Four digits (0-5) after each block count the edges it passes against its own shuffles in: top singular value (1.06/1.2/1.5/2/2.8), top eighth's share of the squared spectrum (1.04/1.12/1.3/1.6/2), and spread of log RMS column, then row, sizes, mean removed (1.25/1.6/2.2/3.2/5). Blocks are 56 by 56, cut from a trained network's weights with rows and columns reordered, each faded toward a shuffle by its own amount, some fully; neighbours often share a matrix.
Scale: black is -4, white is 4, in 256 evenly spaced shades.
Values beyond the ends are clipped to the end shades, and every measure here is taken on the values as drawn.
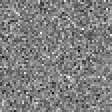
0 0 0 0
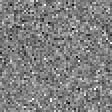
0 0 0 0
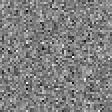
2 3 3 0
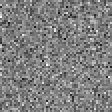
0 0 0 0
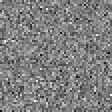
0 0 1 0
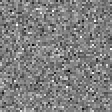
0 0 0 0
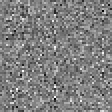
2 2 2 0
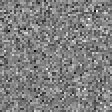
0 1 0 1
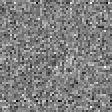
1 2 0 2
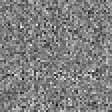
1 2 0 2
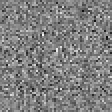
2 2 0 2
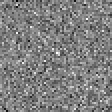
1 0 0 0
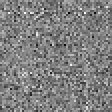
1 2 0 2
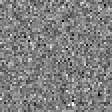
1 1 2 0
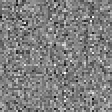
2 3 2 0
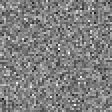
1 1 0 0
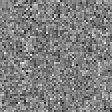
2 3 1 1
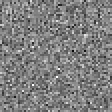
2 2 1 0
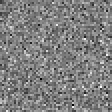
1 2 1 0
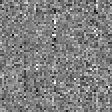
2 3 2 1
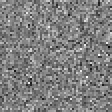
1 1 1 0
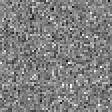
0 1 0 0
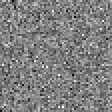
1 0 0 0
